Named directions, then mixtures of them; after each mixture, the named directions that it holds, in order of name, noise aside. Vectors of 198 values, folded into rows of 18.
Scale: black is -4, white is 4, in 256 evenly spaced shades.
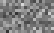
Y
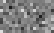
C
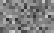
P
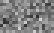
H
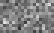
H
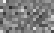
C, Y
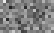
C, P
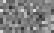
C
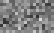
H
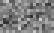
H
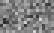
H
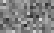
H, P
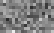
H, P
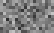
P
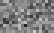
H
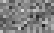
C, H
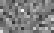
C, P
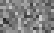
C, H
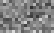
H, P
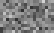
P, Y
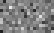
C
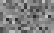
P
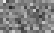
C, P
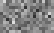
P, Y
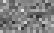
C, H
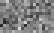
H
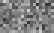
H, Y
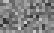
H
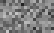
Y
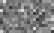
C, Y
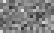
C, H
